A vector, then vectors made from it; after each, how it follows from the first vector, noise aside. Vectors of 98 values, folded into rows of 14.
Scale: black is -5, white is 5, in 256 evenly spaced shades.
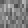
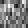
scaled up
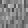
sign-scrambled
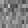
sign-scrambled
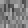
negated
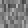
sign-scrambled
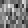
scaled up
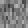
negated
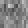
sign-scrambled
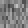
negated
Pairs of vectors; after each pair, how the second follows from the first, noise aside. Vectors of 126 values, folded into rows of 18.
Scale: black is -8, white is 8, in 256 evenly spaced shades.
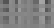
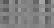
copied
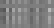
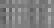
copied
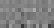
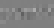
partly zeroed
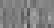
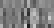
scaled up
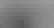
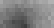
scaled up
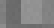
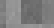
negated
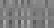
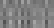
negated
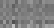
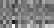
scaled up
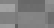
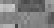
scaled up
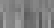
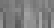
negated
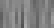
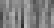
scaled up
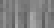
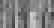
scaled up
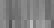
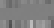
partly zeroed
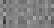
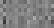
copied
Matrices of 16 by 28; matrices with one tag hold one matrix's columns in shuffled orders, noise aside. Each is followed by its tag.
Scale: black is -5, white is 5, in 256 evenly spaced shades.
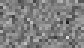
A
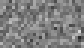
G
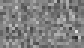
G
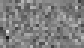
G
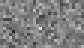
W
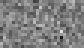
G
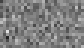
G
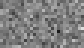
W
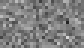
A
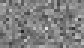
W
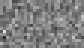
G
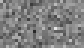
W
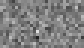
G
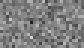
A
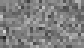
G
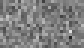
G
